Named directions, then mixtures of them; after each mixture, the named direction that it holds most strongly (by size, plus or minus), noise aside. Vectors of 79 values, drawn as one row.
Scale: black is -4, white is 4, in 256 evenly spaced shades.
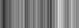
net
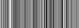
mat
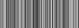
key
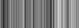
net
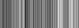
net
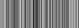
key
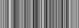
mat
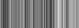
net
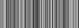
key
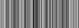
key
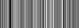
mat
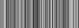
key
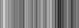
net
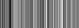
mat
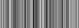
mat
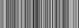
key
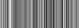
mat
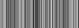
key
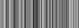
key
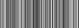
key
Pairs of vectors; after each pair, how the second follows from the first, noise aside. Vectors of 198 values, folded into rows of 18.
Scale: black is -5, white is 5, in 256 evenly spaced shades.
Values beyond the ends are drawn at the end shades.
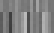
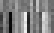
scaled up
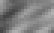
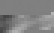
partly zeroed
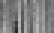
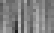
copied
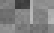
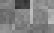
copied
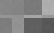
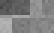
reversed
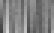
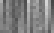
reversed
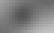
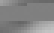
partly zeroed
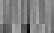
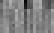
reversed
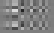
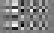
scaled up
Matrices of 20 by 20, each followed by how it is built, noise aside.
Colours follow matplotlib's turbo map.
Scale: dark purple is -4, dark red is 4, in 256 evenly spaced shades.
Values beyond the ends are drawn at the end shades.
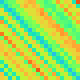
Toeplitz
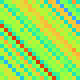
Toeplitz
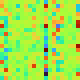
uneven columns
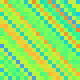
Toeplitz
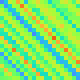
Toeplitz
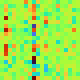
uneven columns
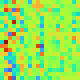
uneven columns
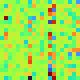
uneven columns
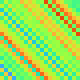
Toeplitz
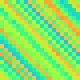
Toeplitz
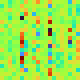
uneven columns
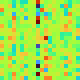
uneven columns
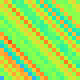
Toeplitz
